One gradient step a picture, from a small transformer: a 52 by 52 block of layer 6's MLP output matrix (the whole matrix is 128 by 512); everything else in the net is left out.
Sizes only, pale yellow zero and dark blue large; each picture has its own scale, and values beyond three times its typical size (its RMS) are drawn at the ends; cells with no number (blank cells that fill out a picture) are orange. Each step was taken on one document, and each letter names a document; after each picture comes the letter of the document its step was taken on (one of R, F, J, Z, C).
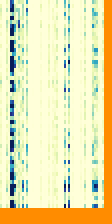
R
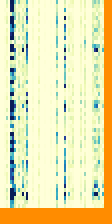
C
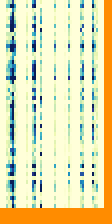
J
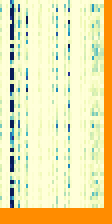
R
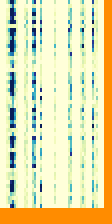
J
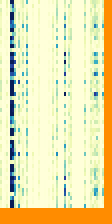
R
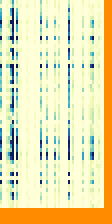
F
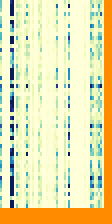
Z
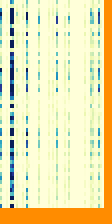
Z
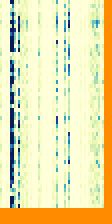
R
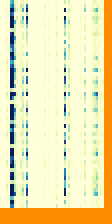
C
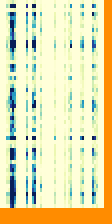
J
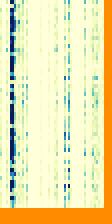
R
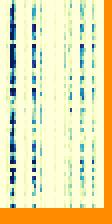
J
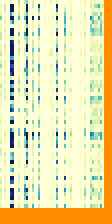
Z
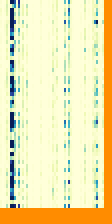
R
